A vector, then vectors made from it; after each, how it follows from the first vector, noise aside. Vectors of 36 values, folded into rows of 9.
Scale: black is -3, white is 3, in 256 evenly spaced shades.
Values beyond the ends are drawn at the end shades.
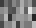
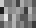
reversed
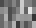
copied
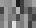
wrapped around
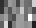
wrapped around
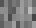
shrunk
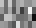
sign-scrambled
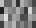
reversed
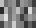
reversed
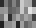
copied
